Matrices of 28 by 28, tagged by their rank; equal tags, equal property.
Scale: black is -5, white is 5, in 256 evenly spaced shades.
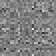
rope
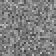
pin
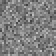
pin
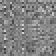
rope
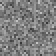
pin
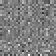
rope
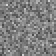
pin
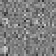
rope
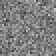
pin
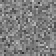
pin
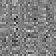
rope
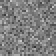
pin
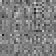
rope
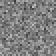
pin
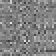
rope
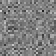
rope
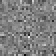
rope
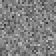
pin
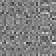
rope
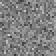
pin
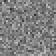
pin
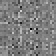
rope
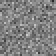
pin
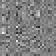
rope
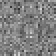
rope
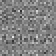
rope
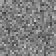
pin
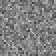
pin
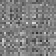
rope
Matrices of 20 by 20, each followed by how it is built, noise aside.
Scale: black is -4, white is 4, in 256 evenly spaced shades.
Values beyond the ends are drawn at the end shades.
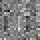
low rank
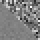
upper triangular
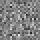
low rank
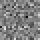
low rank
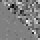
upper triangular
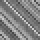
Toeplitz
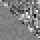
upper triangular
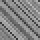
Toeplitz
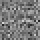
low rank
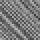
Toeplitz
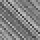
Toeplitz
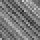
Toeplitz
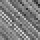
Toeplitz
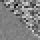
upper triangular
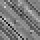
Toeplitz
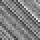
Toeplitz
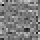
low rank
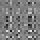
low rank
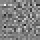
low rank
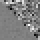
upper triangular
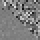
upper triangular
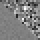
upper triangular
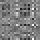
low rank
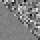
upper triangular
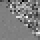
upper triangular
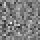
low rank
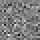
low rank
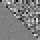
upper triangular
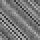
Toeplitz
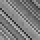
Toeplitz
